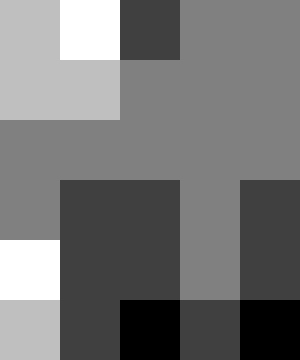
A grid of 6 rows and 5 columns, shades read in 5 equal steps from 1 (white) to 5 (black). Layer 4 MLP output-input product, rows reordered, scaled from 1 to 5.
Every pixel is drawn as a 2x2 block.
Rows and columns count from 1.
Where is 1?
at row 1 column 2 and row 5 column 1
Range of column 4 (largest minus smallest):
1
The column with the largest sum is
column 3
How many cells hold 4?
9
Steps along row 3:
same same same same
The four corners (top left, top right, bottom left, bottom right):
2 3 2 5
